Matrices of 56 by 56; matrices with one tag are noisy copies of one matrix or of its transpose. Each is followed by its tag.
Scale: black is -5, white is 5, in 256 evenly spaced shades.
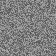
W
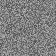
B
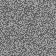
B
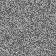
W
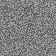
B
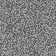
B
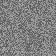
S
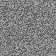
B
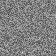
W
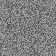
B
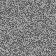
W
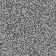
B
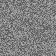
S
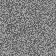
B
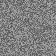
S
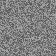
W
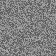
W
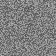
B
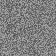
B
